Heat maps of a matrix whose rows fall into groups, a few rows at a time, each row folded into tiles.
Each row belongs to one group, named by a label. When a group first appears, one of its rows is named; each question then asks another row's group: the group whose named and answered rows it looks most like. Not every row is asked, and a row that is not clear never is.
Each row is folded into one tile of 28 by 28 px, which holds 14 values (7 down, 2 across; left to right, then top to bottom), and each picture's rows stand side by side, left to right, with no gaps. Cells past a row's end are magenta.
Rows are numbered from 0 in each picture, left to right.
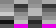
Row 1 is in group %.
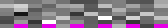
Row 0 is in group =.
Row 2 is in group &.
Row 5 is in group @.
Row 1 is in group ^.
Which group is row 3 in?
@
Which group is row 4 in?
@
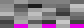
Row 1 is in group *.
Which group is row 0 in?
%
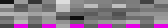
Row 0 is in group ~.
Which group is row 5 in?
~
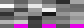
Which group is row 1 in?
=
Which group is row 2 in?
~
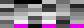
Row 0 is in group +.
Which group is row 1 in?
~
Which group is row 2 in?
%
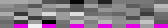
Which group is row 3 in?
+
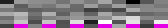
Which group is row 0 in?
~
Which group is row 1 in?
^
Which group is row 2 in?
^
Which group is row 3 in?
^
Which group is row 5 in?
^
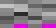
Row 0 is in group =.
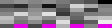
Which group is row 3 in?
+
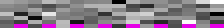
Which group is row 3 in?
=
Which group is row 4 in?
~
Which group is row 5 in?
*
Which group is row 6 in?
^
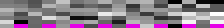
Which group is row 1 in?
@
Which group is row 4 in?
%
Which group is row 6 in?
~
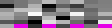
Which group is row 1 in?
%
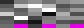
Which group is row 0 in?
@
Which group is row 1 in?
=
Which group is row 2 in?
*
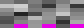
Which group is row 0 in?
=
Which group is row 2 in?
%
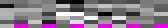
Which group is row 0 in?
*
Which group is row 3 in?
&
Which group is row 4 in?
&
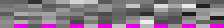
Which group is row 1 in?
~
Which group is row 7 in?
*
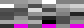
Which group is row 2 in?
=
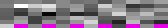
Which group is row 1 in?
=
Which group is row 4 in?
%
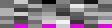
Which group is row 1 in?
+
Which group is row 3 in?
~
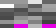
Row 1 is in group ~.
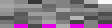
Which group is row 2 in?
@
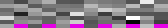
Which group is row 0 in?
&
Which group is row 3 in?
=
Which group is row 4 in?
@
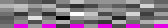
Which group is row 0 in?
=
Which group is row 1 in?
&
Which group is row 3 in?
*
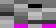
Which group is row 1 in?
*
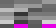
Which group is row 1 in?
^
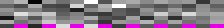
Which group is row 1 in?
~
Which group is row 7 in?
~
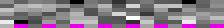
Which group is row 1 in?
=
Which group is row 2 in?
+
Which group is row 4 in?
@
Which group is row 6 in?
+
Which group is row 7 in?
@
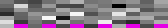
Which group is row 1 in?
@
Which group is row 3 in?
^
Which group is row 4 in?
*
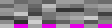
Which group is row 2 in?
^
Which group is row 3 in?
&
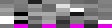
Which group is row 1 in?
~
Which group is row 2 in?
=
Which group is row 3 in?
^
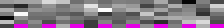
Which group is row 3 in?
=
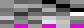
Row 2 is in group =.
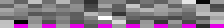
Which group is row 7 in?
~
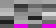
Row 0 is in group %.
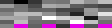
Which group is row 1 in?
@
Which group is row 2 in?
^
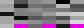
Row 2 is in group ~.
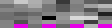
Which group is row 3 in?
&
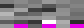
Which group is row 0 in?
*
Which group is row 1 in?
^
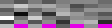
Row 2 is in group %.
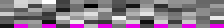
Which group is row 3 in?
*
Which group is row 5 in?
%
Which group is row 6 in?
^
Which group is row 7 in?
@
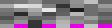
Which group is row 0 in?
=
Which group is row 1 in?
=
